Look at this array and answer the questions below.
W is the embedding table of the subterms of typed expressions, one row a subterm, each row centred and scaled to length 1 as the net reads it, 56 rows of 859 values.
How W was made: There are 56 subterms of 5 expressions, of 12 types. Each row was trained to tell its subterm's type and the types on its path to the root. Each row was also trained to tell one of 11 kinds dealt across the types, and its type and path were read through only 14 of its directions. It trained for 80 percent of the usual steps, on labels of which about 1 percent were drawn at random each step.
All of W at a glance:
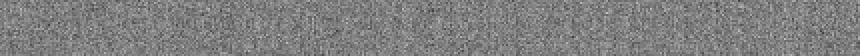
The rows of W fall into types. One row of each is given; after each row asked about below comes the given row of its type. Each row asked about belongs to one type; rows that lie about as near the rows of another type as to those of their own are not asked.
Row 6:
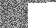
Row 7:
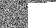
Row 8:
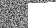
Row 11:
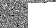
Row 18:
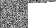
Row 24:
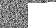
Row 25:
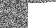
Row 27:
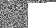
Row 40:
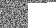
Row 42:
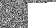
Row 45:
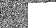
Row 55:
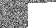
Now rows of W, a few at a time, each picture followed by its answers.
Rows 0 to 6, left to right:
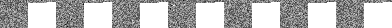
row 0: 45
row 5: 18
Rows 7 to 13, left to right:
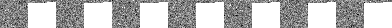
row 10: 18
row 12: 25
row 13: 45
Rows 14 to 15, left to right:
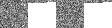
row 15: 40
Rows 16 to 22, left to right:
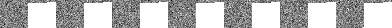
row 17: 42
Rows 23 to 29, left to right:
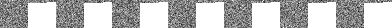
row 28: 25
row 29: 6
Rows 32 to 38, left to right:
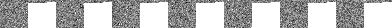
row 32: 7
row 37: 25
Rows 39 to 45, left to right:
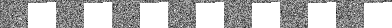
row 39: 18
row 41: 7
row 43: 25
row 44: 40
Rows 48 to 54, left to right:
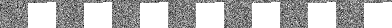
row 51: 6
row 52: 55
